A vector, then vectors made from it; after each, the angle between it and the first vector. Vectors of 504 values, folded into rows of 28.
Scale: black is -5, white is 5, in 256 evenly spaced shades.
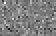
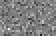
orthogonal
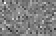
nearly parallel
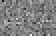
partly aligned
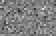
partly opposed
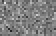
nearly parallel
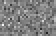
partly aligned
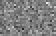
partly opposed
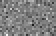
orthogonal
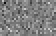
nearly opposite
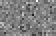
orthogonal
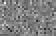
nearly parallel
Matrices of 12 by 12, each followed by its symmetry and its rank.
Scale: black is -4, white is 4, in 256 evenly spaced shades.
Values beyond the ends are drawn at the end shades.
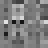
neither, rank two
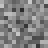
neither, full rank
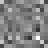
symmetric, rank two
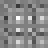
symmetric, rank two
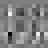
neither, rank two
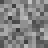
neither, full rank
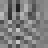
neither, rank two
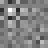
symmetric, rank two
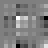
symmetric, rank one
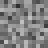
neither, full rank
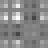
symmetric, rank one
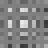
symmetric, rank one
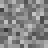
neither, full rank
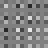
symmetric, rank one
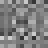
neither, rank two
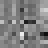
neither, rank two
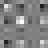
symmetric, rank two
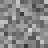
neither, full rank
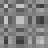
symmetric, rank one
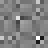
symmetric, rank two
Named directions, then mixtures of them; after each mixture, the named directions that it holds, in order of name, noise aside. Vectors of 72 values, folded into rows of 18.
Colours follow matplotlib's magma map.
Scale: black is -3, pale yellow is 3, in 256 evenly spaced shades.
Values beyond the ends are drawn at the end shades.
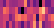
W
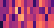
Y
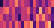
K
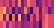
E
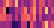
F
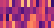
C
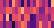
C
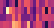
F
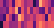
Y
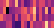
F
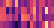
F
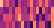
K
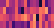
F, W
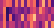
C, F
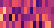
E, K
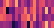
F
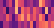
F, Y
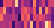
F, K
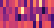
K, W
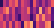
K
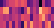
K, W
